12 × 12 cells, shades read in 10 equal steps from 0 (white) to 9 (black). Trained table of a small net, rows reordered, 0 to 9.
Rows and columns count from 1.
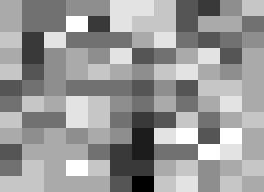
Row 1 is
3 5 5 4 4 1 1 2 6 7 4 2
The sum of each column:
42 53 43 32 44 49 66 36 42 44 34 36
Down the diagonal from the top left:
3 5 1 3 2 5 5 6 0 0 3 3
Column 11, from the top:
4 3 5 6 4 2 1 3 0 1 3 2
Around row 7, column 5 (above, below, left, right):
5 2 1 4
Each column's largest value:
6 7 5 5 7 7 9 6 6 7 6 5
